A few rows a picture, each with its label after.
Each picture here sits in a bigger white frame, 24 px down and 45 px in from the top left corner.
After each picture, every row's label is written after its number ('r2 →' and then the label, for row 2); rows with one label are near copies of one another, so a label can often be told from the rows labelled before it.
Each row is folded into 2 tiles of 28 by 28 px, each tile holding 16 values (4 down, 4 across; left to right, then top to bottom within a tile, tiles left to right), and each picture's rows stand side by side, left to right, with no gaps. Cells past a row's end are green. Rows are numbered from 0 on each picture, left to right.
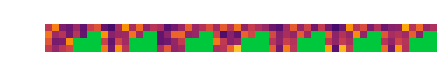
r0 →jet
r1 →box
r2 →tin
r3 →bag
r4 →box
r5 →box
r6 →box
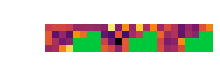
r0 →bag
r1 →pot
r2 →jet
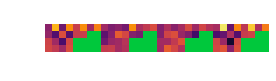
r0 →pot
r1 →tin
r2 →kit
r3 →pot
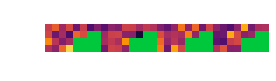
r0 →bag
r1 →kit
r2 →box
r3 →tin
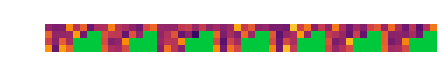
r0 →box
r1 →jet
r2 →kit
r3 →box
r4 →box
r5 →jet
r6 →jet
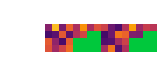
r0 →pot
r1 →tin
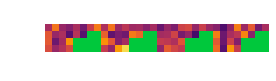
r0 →jet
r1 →bag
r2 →kit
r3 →box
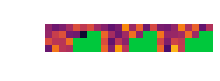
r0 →kit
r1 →box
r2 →box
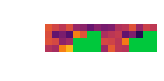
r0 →bag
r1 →kit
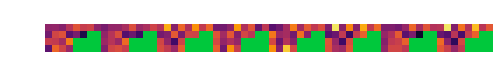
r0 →kit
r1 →kit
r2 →pot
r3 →box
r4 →box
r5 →pot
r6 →kit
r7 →pot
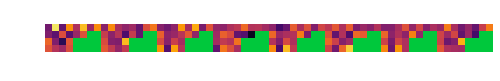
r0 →pot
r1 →jet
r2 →box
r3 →kit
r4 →box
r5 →bag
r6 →box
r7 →jet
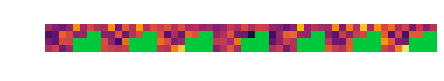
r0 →tin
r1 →pot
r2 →bag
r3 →kit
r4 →tin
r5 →pot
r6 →bag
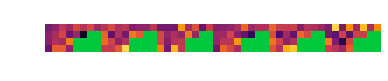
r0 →kit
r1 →bag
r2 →box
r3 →kit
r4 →bag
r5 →pot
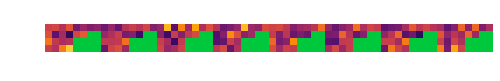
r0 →bag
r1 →kit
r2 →pot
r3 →tin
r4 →jet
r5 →tin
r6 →kit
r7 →box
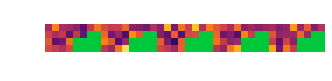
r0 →jet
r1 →bag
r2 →pot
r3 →bag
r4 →box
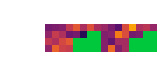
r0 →kit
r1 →tin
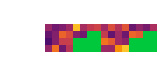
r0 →tin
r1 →bag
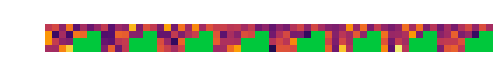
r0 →bag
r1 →tin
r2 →pot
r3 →bag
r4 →kit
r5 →box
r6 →box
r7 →kit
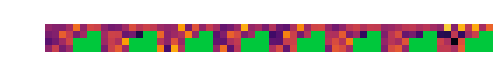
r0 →tin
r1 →kit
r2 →box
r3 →tin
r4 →tin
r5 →kit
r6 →kit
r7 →pot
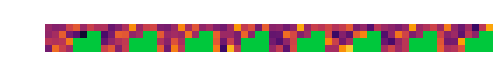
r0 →kit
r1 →tin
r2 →box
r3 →box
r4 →tin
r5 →bag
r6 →tin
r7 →jet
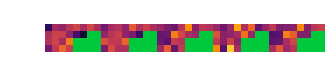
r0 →kit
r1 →kit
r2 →tin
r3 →box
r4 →tin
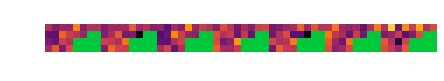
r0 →tin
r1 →kit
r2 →tin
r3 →jet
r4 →kit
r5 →jet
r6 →pot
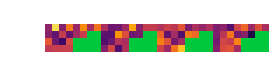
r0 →pot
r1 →tin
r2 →bag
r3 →kit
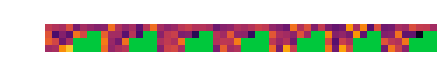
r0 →bag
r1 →jet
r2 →kit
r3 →kit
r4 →box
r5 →box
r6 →kit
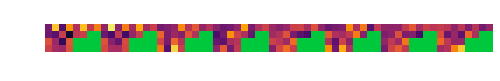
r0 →pot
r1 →pot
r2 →box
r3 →tin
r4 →kit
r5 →box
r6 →kit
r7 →bag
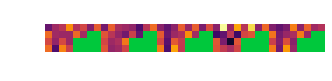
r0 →box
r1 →jet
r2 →box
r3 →pot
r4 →box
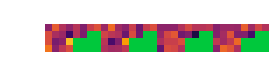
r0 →jet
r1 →jet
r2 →kit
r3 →kit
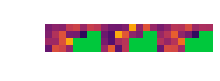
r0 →kit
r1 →tin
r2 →kit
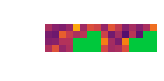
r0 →tin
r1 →jet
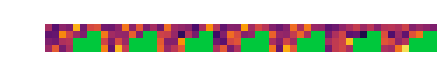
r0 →tin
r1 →box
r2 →jet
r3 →tin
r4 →box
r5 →kit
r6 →bag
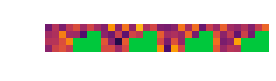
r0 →kit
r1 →pot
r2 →box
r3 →jet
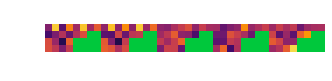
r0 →pot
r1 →pot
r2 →kit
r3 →tin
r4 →bag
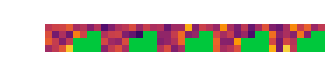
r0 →bag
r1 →kit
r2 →tin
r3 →jet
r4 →box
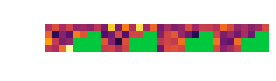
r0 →bag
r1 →pot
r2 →kit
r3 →jet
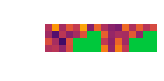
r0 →pot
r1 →box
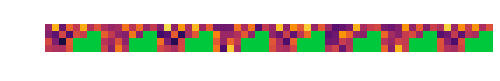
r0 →pot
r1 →box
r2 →pot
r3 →box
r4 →pot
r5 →tin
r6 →box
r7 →pot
